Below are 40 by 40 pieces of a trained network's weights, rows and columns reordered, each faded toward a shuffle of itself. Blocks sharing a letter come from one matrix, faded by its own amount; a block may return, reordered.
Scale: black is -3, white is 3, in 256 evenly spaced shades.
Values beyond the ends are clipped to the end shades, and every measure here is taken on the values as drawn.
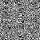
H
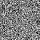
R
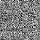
H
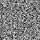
R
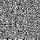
H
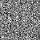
H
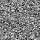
R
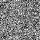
R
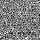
H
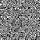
H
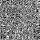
H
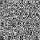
H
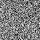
R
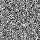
R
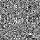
H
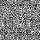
H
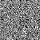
H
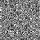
H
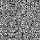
H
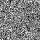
R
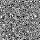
H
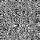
H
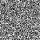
R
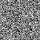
R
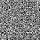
R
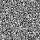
R
